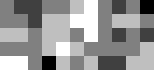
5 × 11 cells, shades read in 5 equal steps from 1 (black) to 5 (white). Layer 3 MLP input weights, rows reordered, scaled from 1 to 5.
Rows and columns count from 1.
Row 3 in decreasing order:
5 4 4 4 4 3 3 3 3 2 2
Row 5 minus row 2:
2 2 1 -3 0 -2 -1 -1 -2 0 1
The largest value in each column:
5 5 3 4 5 5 5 3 4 4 4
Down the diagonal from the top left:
3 3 3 4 4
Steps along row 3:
same down up same down up down down up down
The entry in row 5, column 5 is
4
